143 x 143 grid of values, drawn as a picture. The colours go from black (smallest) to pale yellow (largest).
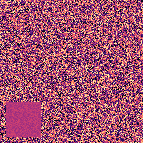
Mirror symmetry: none. Odd rows or columns: none. Histogram: flat. Odd patch: calmer, in the bottom left. Slope: none. Stripes: none. Calmest part: bottom left.
